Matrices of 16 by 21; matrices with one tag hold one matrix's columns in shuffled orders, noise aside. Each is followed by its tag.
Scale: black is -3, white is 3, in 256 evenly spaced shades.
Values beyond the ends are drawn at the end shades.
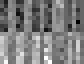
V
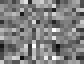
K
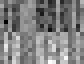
V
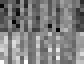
V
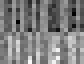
V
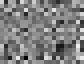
K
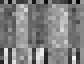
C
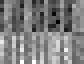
V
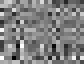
K
